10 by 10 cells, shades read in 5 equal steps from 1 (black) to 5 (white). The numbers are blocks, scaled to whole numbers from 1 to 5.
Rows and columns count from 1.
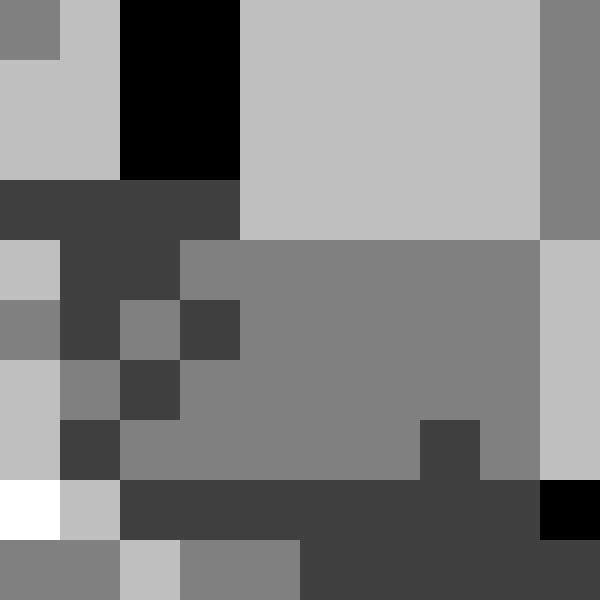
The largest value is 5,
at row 9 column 1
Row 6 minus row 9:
-2 -2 1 0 1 1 1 1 1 3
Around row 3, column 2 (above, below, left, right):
4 2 4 1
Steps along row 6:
down up down up same same same same up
